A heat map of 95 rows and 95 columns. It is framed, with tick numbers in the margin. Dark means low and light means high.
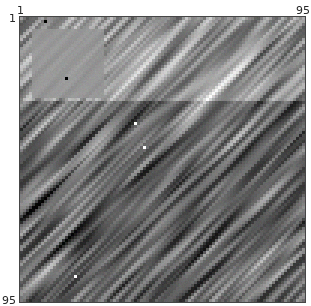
The top part is higher, up to a seam about 30% of the way down. The grain runs diagonally up to the right. An odd patch, calmer than its surroundings, sits in the top left. The top left is the calmest part. Five lone cells stand out: three far higher and two far lower than their neighbours.
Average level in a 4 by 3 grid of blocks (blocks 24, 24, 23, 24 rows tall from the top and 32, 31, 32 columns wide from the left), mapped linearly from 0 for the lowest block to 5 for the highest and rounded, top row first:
554 / 221 / 100 / 001
